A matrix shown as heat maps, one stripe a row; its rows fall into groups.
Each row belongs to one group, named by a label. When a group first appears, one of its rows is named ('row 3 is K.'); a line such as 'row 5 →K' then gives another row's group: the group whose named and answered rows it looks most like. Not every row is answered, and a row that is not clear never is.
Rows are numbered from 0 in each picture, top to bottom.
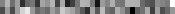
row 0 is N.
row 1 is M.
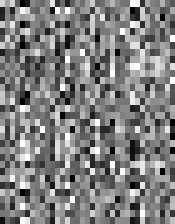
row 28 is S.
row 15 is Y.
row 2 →M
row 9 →N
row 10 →N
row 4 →M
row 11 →N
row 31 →Y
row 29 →Y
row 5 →N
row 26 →Y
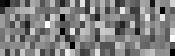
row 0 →S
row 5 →N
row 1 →M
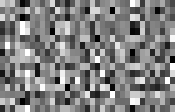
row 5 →N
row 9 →N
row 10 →M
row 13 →N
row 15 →M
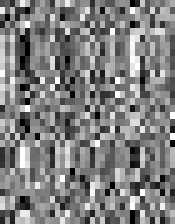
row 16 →N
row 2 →S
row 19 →N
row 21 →Y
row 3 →M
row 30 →Y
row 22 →Y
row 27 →M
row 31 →M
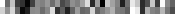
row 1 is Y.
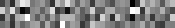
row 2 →M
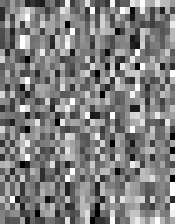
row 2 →M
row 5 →Y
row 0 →N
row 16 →N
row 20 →M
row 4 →S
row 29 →N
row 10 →N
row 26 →N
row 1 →M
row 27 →N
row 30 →N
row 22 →M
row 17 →S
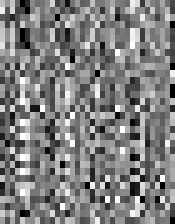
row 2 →S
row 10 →N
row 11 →Y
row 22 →Y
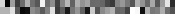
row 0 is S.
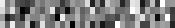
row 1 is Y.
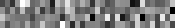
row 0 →Y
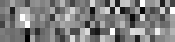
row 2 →Y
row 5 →S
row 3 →M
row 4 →N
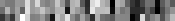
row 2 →Y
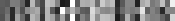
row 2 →S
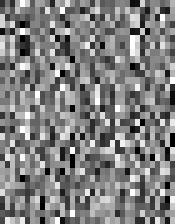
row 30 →S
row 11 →N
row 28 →S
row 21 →S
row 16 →M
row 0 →Y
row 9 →Y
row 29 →S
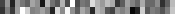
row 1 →Y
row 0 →S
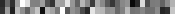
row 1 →S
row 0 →Y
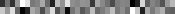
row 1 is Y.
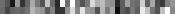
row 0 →S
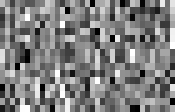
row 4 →N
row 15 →Y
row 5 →M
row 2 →M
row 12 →S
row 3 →S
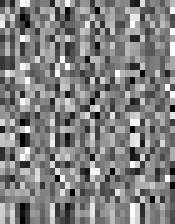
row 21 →M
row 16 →N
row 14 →Y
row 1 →N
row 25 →S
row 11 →M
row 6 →N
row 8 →S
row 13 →N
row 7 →N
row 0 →Y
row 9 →Y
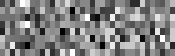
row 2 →N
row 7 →S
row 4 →S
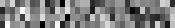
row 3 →S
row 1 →Y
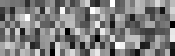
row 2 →M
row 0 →N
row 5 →N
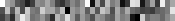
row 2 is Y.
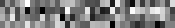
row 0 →M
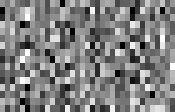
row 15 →N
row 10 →S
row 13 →S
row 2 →M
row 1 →M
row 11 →Y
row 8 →Y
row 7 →M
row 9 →N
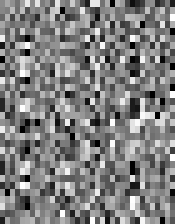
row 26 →Y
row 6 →M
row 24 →Y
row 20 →N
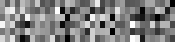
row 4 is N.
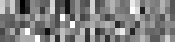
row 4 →M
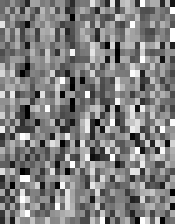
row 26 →S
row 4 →N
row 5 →N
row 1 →N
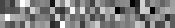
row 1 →S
